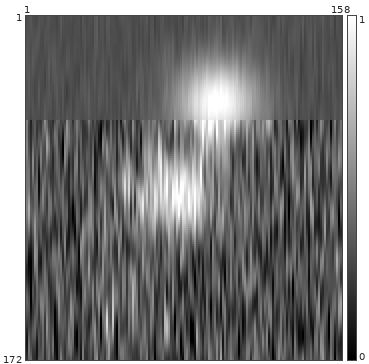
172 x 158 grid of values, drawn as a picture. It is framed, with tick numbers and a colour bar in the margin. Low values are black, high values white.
Most values sit low, with a long tail of high ones. There are two bumps. The top part is calmer, up to a seam about 30% of the way down.
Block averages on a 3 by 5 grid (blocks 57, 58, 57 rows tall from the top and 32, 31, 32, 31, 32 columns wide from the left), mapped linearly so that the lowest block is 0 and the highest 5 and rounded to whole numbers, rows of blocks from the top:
0 0 3 3 0 | 0 2 5 1 0 | 0 1 0 0 0
